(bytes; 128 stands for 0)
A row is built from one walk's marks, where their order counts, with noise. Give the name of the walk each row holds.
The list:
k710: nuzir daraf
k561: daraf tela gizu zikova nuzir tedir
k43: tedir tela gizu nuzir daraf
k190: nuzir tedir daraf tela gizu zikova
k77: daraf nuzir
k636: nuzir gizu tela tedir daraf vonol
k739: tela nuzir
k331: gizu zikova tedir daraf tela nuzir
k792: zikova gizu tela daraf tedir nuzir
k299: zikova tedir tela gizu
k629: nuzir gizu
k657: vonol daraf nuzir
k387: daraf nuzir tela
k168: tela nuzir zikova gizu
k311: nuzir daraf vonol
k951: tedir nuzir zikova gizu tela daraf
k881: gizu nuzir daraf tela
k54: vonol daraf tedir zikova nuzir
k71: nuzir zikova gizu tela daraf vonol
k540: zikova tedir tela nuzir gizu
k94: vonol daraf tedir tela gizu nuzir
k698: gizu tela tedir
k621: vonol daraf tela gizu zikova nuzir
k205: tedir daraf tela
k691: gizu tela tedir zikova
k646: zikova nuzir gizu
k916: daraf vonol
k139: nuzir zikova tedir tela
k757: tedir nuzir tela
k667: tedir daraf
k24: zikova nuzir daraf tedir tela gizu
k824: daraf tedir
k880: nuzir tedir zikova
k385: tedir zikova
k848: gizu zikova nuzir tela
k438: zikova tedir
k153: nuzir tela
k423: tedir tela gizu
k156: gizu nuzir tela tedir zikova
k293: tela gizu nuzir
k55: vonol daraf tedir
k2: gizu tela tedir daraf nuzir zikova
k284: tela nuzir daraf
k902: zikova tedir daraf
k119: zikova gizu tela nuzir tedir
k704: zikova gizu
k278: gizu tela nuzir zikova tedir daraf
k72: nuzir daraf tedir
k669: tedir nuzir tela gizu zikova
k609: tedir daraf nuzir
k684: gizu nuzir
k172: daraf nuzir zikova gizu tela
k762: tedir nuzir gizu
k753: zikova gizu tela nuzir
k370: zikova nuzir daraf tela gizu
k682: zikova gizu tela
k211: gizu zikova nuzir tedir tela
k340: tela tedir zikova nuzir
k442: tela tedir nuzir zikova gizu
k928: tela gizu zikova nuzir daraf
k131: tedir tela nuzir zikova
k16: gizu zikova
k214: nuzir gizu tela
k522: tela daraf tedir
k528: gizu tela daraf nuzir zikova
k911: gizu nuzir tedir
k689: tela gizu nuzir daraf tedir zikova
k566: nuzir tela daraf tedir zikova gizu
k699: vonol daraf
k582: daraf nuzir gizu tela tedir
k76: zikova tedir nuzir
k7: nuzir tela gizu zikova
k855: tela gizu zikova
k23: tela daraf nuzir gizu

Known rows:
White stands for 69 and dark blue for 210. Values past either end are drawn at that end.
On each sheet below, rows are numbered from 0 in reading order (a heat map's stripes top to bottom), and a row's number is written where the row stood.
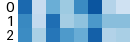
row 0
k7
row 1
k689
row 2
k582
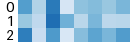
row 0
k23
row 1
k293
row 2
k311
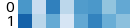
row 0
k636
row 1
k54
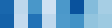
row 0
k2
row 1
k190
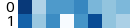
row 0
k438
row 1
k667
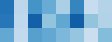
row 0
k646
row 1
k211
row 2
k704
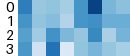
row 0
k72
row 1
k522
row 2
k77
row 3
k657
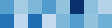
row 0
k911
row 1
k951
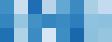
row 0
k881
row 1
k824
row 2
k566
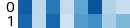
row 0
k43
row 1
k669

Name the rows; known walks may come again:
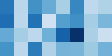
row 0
k646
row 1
k669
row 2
k698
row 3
k172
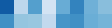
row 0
k54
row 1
k522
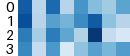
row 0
k540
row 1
k139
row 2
k762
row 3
k311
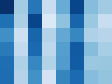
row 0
k385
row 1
k609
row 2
k881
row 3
k278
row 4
k561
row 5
k566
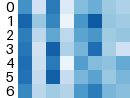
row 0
k657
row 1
k667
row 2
k94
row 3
k848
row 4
k621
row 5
k951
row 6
k55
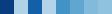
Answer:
k902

